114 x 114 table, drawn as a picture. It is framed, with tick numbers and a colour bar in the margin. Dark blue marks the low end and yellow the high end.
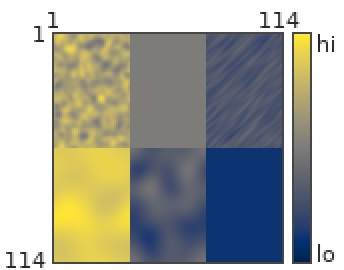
It is made of 2 by 3 panels. Panel 1,1: high, blotchy. Panel 1,2: middling, flat. Panel 1,3: low, slanting up to the right, faint in contrast. Panel 2,1: very high, smooth, faint in contrast. Panel 2,2: low, smooth. Panel 2,3: very low, flat.
